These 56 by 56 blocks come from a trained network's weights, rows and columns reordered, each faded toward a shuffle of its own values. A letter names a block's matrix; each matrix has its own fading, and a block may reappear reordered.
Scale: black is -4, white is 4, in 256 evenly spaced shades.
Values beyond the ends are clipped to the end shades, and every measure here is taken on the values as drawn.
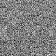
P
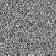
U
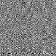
U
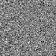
P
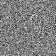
P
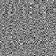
U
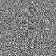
U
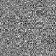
U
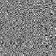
U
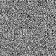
P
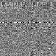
U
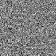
P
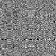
U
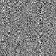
U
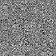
U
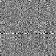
U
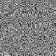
U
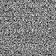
P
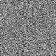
P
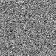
P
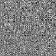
U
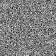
P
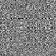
U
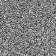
P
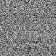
P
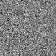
P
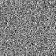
P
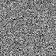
P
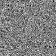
P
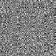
U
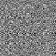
U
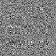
U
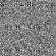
U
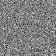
P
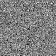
P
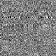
U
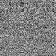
P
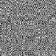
U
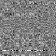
U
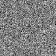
P
